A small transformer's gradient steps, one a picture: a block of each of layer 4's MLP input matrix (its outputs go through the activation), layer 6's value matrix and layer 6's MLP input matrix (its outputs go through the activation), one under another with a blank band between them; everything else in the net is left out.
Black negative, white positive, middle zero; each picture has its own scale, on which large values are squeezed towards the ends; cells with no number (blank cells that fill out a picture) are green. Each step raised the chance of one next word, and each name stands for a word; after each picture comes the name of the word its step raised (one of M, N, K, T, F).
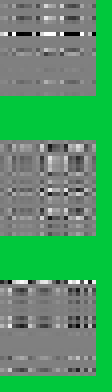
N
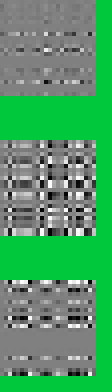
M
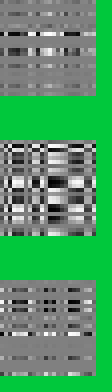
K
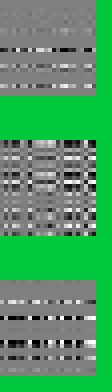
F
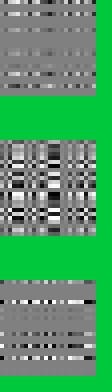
M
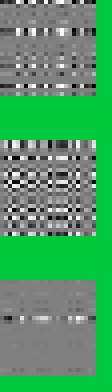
N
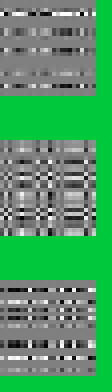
M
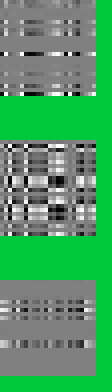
K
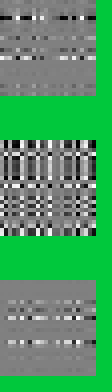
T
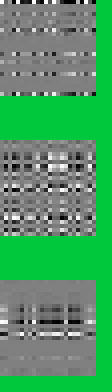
N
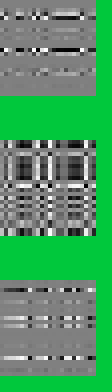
T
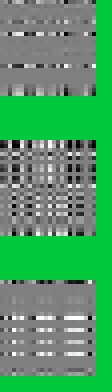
T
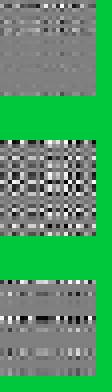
F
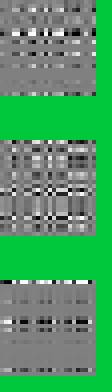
N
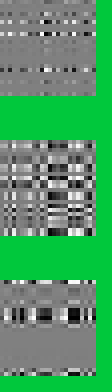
M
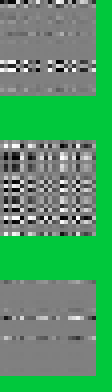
N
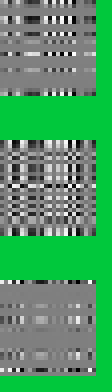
T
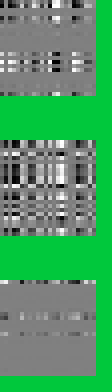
T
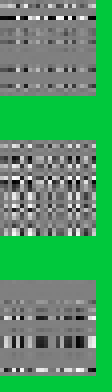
M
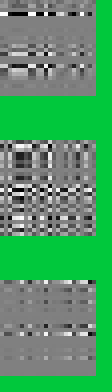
N
